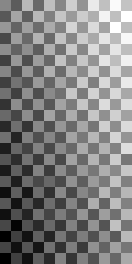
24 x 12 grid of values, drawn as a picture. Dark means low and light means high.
Ninth with the highest average: top right. Slope: up to the top right. Ninth with the lowest average: bottom left. Mirror symmetry: none. Grain: checkered.
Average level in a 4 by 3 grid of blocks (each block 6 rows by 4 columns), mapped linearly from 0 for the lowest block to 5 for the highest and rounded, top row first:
2 4 5 / 2 3 4 / 1 2 3 / 0 1 3
